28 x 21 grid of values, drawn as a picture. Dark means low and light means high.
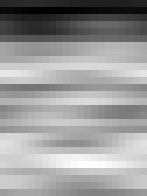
Seam: horizontal, 20% of the way down, the bottom part higher. Ninth with the lowest average: top left. Grain: streaks across. Lone odd cells: none.
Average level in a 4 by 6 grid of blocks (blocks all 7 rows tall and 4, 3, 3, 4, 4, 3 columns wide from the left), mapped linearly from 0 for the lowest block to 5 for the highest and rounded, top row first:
0 0 0 1 1 1 | 4 4 4 4 5 4 | 4 4 4 4 4 4 | 5 5 5 5 5 5
